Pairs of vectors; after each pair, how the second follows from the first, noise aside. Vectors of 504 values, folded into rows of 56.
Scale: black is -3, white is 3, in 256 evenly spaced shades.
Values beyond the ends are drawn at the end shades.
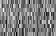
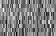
copied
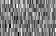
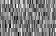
copied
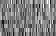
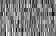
reversed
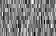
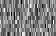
reversed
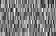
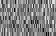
sign-scrambled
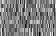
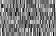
copied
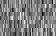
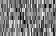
negated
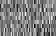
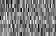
reversed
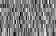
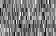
sign-scrambled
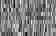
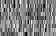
copied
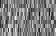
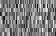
reversed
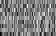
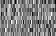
reversed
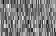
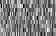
reversed
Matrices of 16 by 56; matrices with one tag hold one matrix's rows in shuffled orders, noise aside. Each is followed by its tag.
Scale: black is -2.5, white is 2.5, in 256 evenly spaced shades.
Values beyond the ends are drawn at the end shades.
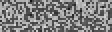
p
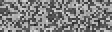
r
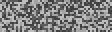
p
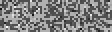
r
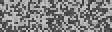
r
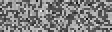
r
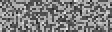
p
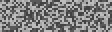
p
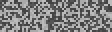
r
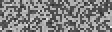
r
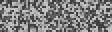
r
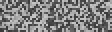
r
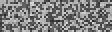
r
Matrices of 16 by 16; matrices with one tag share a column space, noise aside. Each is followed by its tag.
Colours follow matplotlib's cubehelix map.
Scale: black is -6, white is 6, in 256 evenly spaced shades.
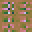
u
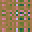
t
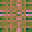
t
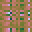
t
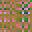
u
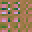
u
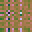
t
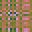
t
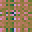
t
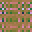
u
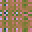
t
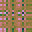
t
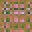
u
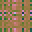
t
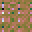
u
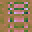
u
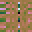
u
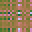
t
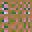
u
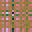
t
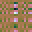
u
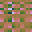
u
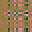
t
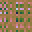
u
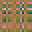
u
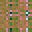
t
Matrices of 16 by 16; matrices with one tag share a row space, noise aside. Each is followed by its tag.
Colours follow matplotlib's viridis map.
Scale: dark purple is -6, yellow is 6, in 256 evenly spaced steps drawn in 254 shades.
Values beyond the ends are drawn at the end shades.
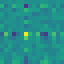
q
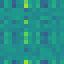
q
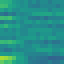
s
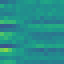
s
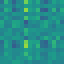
q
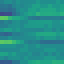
s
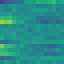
s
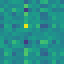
q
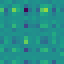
q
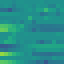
s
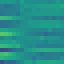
s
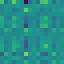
q
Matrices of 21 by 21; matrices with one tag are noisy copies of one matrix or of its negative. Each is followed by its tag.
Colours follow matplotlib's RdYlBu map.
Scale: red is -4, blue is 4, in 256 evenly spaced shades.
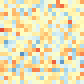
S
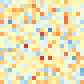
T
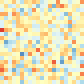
S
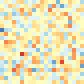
S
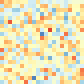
T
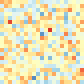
T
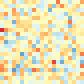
S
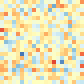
S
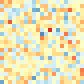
T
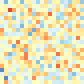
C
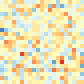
S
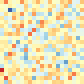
C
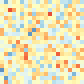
C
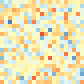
T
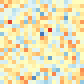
T
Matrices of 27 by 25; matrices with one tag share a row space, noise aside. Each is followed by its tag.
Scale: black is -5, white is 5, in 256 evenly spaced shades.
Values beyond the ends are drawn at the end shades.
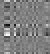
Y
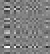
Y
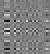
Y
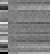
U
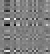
Y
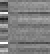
U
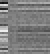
U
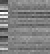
U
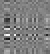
Y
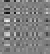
Y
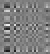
Y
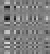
Y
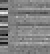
U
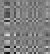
Y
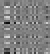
Y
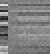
U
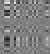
Y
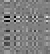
Y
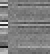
U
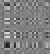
Y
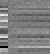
U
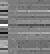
U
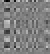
Y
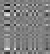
Y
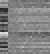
U
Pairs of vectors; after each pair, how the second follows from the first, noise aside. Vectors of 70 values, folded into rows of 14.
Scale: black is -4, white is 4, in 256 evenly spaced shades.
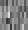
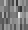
reversed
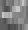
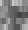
wrapped around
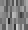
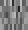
reversed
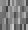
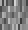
reversed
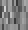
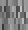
wrapped around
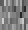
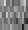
wrapped around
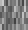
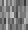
wrapped around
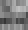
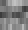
wrapped around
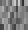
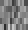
reversed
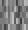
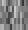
reversed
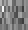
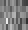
wrapped around
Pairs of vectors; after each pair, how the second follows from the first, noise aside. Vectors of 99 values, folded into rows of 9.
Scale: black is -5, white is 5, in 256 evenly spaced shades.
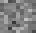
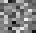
scaled up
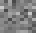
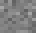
shrunk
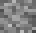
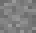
shrunk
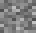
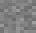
shrunk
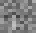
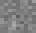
shrunk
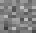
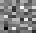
scaled up
